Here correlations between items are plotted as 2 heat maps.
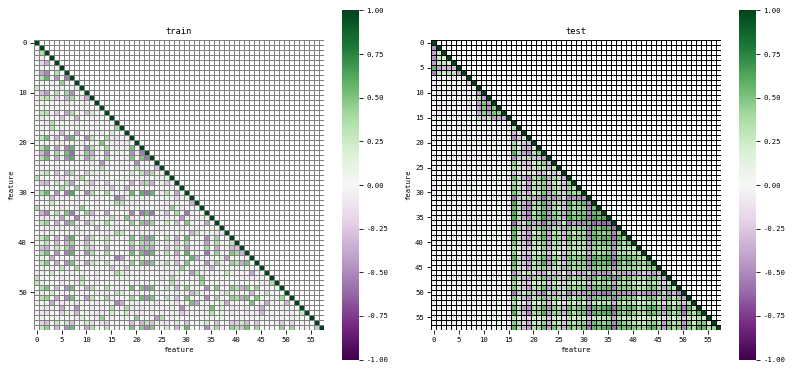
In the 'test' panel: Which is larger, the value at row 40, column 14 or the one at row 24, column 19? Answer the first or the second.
the first
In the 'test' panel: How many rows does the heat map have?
58
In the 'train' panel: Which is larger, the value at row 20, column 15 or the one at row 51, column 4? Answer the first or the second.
the first
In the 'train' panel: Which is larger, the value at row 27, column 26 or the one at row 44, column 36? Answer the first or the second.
the second
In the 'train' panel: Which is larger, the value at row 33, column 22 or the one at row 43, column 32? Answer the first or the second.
the first
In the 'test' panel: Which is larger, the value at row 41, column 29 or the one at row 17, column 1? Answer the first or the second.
the first
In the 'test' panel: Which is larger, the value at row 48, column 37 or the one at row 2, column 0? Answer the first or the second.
the first
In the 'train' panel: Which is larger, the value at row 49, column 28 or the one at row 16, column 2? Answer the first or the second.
the second
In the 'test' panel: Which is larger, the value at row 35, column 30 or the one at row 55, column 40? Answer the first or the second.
the first
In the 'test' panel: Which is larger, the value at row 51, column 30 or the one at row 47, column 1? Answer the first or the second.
the first
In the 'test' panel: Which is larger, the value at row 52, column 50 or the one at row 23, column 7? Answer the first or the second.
the second
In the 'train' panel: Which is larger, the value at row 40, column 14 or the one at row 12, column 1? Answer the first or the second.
the first
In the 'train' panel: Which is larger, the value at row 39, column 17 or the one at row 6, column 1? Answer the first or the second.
the first
